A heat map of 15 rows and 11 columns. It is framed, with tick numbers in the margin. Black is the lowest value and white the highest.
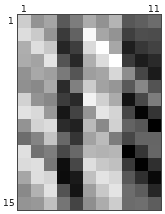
Stripes running up and down repeat 2 times from left to right. Overall the values sit about 50% of the way up the scale. The histogram is flat.
